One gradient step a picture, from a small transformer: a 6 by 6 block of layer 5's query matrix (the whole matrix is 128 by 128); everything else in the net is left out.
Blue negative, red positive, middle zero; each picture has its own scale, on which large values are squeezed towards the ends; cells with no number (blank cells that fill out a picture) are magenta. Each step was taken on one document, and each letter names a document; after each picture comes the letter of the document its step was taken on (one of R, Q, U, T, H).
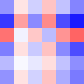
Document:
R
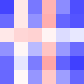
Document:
R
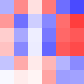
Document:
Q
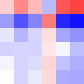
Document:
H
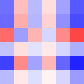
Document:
R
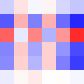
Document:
R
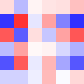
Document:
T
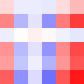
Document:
Q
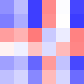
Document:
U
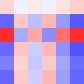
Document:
R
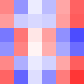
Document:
Q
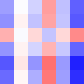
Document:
U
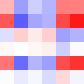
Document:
Q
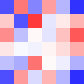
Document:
T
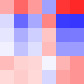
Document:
H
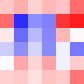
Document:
Q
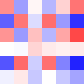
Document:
T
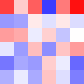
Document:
U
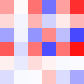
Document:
U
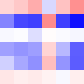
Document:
H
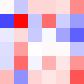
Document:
T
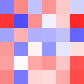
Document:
T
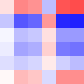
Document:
H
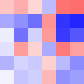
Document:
H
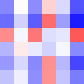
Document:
U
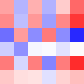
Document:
U
